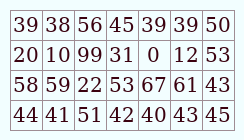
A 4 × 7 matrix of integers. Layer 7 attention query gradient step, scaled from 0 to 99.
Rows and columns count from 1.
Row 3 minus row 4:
14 18 -29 11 27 18 -2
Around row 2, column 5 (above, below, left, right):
39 67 31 12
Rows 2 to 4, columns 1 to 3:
20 10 99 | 58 59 22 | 44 41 51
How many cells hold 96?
0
